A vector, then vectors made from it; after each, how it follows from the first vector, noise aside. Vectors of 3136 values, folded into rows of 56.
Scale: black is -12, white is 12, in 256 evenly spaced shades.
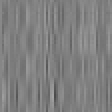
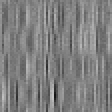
scaled up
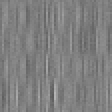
negated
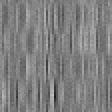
scaled up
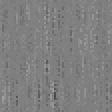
partly zeroed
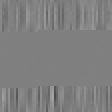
partly zeroed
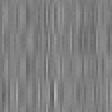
negated
